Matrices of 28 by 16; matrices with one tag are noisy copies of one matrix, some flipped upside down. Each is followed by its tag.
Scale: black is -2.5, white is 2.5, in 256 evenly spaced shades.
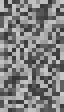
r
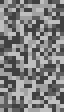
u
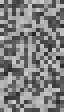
u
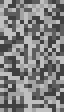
u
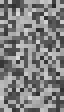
u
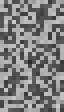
r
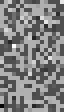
u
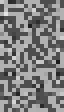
r
